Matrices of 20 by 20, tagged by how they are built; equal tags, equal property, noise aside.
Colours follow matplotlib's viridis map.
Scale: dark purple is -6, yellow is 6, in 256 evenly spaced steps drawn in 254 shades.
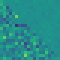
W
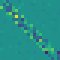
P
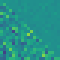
W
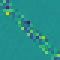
P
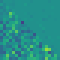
W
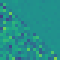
W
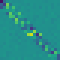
P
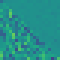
W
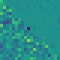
W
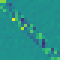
P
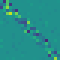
P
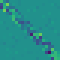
P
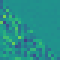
W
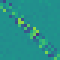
P
